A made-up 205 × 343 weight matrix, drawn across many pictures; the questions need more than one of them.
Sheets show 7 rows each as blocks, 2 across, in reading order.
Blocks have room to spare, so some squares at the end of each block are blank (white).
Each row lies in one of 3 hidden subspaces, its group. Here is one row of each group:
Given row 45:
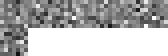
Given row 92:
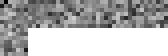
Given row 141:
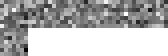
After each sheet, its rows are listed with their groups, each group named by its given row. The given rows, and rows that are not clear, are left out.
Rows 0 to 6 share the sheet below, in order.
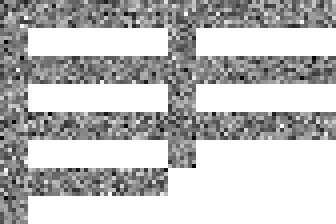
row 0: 141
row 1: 92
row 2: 45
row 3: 92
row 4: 141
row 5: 45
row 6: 92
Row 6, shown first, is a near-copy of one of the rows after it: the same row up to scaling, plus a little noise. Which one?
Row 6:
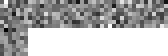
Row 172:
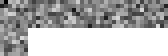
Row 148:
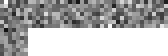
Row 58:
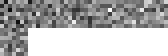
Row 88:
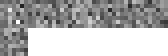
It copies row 148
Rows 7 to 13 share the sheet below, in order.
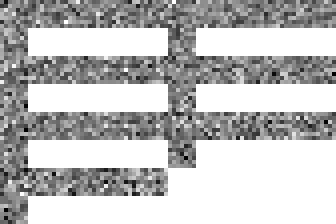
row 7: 92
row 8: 92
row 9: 141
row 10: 92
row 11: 141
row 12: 45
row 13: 141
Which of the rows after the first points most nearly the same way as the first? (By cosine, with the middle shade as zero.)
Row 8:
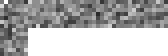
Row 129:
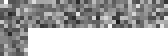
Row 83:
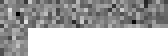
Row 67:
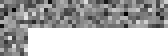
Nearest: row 129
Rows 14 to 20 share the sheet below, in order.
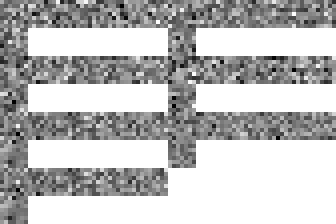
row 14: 45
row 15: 141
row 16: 141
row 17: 141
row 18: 92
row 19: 92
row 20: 92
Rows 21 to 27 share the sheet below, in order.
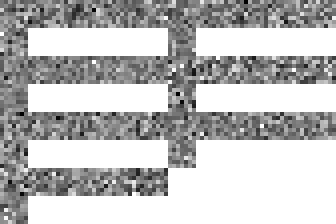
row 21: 45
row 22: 92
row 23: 45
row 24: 141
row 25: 45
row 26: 45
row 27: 141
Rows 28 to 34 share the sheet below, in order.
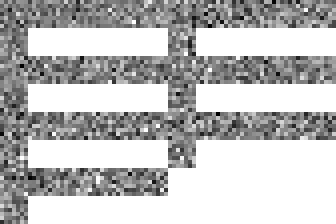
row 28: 92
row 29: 45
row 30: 45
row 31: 45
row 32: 45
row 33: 141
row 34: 45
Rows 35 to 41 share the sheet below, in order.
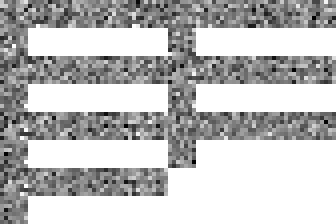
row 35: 141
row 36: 45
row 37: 141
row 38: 141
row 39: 141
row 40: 45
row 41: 141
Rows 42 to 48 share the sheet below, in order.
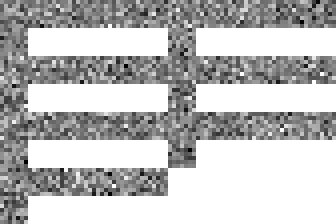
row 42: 45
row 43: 92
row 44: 45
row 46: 141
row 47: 45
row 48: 45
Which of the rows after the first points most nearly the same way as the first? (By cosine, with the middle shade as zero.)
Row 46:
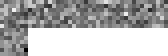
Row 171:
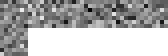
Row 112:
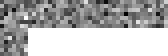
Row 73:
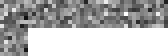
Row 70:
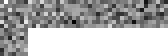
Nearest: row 73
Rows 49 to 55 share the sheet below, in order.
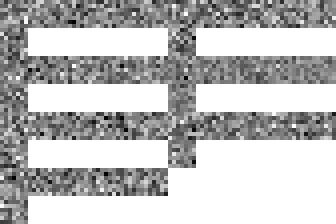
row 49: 45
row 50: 92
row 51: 92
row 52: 92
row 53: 45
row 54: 141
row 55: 45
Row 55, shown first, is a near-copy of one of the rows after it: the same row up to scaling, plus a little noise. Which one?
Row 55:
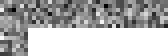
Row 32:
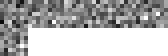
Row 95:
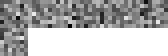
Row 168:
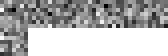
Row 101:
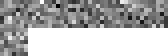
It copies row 168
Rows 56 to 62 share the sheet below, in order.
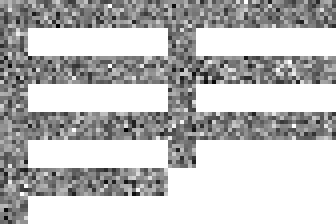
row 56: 45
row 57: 92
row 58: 92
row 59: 45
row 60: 92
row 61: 141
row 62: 141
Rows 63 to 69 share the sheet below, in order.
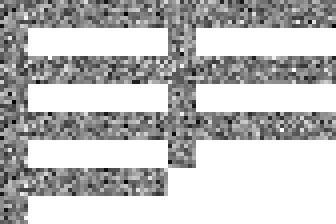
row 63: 141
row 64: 45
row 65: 141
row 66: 141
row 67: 141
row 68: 45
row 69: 141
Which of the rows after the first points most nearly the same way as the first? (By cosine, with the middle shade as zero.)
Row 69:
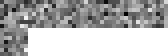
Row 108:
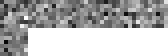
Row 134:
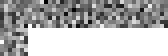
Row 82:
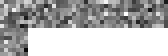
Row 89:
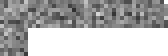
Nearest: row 108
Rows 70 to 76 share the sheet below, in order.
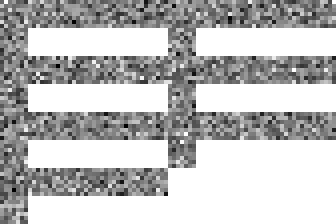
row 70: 92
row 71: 92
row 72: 45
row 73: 141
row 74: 141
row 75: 92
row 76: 45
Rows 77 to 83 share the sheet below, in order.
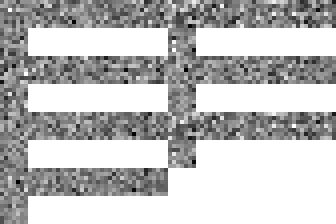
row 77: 92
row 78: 141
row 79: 141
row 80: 92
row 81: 92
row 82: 141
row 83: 92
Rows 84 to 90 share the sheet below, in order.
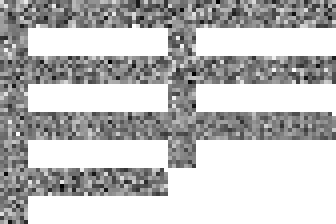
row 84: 141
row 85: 141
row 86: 92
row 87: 141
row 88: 92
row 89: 92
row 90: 92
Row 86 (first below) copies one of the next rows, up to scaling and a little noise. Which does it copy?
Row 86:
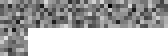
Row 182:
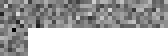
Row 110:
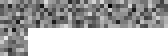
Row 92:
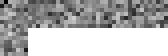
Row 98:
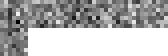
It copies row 110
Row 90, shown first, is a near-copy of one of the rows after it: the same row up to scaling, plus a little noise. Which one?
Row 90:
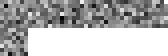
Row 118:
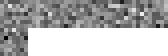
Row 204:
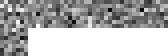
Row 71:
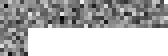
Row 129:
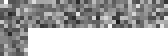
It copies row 71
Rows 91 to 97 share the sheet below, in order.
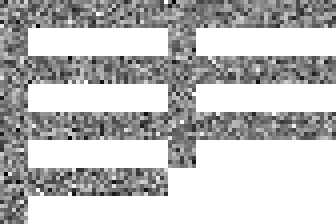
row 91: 92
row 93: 45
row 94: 92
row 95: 45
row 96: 141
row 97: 45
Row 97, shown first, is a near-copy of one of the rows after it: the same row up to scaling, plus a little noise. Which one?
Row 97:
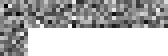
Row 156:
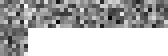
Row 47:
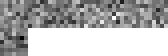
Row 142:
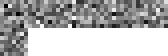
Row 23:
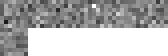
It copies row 142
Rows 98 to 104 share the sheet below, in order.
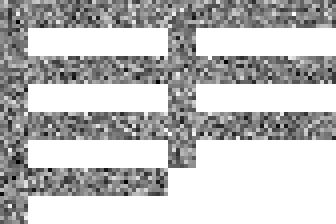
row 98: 92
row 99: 141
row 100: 92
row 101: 45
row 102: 92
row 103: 45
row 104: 141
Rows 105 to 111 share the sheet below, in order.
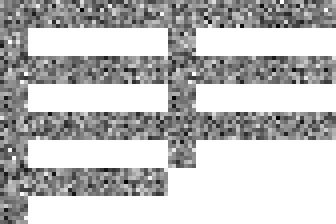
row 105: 45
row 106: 45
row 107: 141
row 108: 141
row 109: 141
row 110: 92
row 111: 141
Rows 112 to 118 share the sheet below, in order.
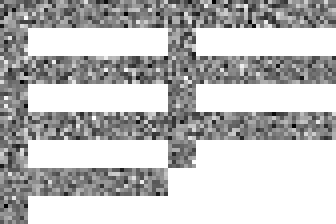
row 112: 141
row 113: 45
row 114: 141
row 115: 92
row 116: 45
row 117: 141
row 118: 92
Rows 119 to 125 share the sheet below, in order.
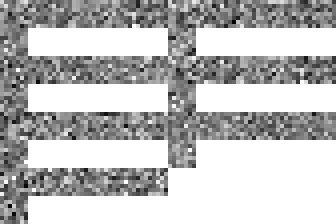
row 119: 141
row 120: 141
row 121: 92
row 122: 141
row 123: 141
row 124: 45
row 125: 141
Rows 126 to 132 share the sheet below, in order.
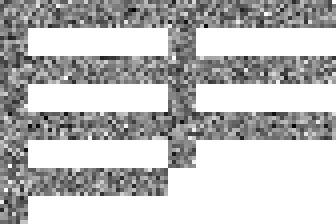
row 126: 45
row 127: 92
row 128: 141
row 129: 92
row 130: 92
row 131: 141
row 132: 45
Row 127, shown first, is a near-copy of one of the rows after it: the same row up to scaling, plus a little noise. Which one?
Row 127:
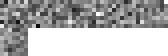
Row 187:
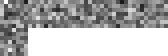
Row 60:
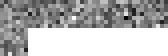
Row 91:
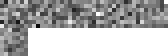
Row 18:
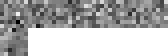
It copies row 91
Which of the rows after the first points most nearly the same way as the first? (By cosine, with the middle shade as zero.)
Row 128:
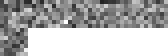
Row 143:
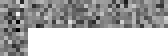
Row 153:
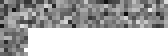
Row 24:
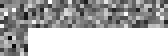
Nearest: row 153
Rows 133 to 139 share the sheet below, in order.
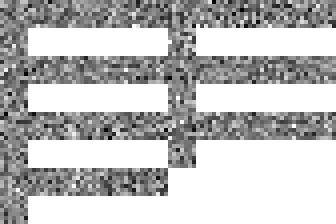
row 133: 141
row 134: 45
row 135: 141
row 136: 45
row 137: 92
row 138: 141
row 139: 92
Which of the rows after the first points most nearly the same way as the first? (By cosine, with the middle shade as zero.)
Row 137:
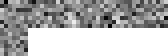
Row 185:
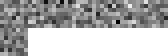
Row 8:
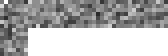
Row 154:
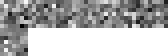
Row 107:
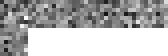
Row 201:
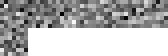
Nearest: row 201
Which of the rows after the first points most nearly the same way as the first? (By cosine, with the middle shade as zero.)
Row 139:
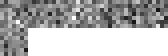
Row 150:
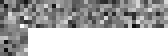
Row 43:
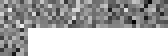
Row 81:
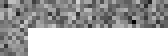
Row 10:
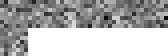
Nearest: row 81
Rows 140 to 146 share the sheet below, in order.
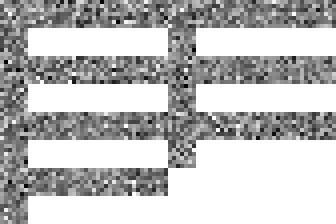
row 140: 45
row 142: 45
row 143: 92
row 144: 141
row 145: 92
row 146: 141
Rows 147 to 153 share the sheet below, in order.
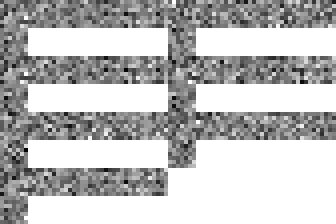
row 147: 141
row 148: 92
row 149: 141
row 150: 141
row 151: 92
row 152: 141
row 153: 141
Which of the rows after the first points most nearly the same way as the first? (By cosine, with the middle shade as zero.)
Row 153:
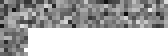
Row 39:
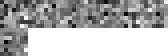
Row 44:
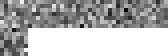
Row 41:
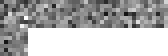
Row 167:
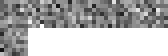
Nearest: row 39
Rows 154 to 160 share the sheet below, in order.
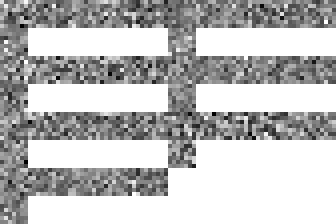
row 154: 141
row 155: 45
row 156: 45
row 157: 92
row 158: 141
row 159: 45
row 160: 141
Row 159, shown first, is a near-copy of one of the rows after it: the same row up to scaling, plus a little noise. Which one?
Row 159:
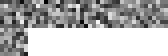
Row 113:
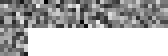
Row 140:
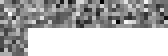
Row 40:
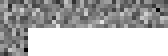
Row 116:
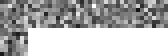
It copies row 113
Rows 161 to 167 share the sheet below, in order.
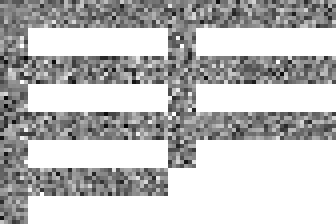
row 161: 45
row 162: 141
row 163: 141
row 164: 45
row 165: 141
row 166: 92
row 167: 45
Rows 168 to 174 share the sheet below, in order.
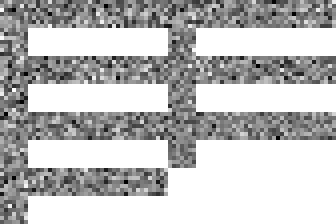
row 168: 45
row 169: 141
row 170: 45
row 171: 45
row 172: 92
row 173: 92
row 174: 141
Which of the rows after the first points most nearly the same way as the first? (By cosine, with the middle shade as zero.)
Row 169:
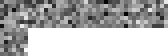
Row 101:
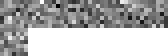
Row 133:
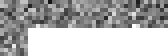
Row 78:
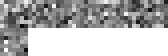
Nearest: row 133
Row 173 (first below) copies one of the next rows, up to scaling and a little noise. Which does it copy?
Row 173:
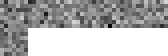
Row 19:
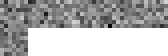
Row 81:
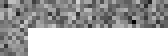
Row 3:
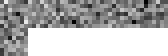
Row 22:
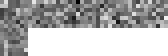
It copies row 19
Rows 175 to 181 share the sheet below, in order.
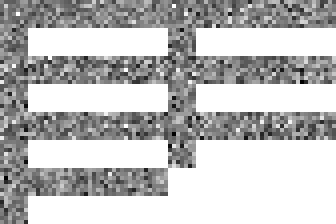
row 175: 92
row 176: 92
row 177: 141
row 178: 141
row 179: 141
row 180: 45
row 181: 45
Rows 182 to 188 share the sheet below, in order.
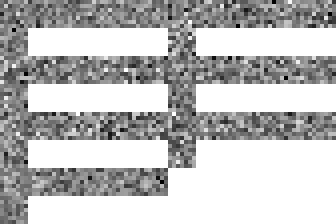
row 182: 92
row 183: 45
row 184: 141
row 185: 45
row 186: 92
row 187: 92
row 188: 45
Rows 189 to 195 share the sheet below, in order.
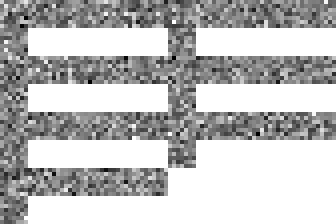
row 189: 141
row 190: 45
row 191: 92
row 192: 92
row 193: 141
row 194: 45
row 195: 141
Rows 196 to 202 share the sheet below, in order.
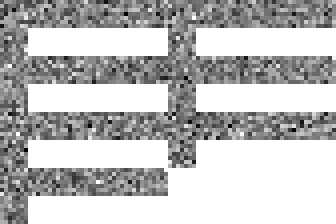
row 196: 141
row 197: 141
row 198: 92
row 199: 92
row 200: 92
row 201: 92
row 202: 92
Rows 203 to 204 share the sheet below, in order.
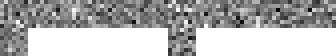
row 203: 92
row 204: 92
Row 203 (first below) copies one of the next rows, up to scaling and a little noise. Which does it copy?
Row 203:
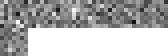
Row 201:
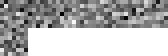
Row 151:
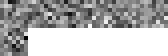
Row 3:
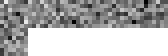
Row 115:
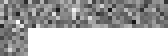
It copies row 115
